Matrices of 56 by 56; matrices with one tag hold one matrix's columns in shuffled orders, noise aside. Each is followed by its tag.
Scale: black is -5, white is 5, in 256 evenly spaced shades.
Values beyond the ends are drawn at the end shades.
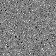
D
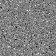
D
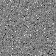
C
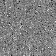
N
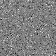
C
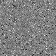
C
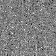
N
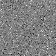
C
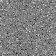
C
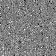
N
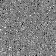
N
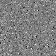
D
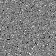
D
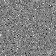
C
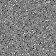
D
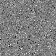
D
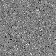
D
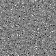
C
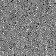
N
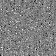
N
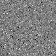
D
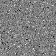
D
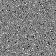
D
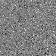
C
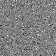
C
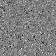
D
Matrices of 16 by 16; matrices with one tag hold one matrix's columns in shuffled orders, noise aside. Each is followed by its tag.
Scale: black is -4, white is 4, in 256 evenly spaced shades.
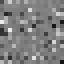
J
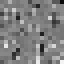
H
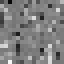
H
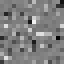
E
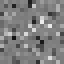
E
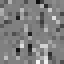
H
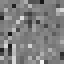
H
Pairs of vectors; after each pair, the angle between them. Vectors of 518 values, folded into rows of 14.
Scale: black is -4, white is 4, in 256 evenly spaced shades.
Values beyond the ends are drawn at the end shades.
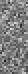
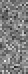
partly opposed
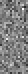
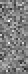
orthogonal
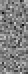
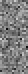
orthogonal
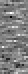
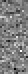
partly opposed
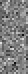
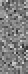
partly opposed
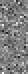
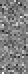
nearly parallel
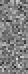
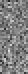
orthogonal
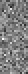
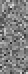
nearly opposite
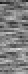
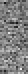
partly aligned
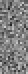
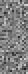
partly aligned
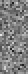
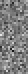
nearly parallel
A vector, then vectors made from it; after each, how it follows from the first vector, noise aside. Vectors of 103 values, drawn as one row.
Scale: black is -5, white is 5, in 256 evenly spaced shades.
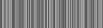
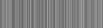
shrunk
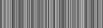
copied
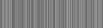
shrunk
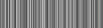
wrapped around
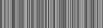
copied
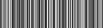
scaled up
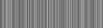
shrunk
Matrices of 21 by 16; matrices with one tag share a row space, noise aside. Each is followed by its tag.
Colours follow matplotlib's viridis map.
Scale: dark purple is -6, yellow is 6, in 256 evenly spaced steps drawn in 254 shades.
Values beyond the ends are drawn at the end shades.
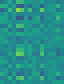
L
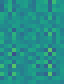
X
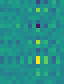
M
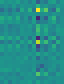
M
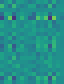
X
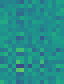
L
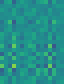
X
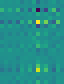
M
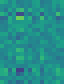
L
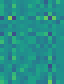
X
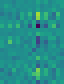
M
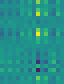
M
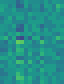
L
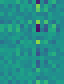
M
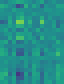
L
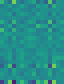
X
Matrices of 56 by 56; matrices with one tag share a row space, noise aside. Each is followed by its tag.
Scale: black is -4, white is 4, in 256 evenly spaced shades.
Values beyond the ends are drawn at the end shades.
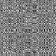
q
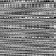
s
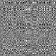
q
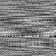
s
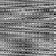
s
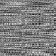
s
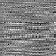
s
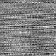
s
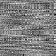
s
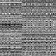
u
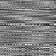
s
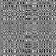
q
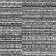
u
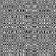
q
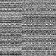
u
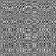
q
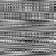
s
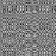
q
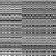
u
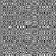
q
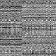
u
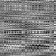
s
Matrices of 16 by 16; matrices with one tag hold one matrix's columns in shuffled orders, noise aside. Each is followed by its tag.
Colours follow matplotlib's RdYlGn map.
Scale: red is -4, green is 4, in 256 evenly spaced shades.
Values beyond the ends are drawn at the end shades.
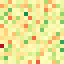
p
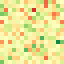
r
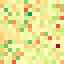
p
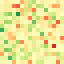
p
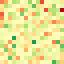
r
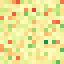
r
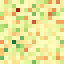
r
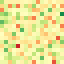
p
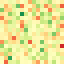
p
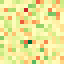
r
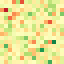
r
